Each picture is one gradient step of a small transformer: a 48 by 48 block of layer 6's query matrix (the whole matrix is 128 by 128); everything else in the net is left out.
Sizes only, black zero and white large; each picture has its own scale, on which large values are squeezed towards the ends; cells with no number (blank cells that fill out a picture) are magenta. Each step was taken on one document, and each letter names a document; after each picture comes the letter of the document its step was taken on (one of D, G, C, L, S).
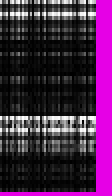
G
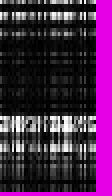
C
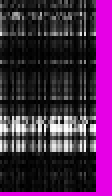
C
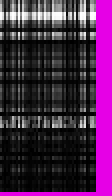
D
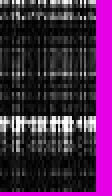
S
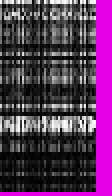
G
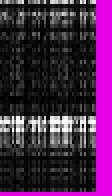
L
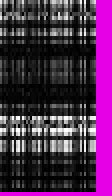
C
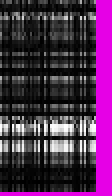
S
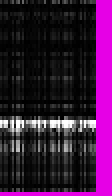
G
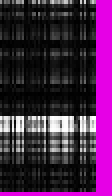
L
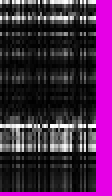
S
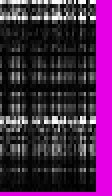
D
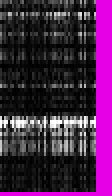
C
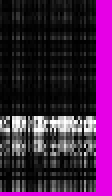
G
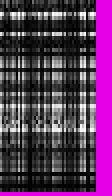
D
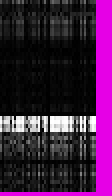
L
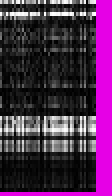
G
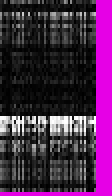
S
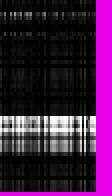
C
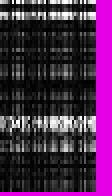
G
